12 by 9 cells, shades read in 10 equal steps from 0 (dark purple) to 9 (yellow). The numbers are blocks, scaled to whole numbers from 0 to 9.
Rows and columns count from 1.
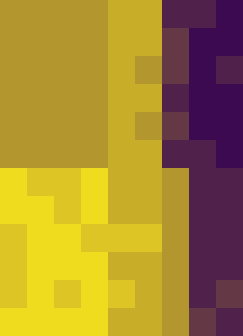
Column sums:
87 89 87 89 86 83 45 9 8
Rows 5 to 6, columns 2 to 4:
6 6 6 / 6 6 6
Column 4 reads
6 6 6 6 6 6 9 9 8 9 9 9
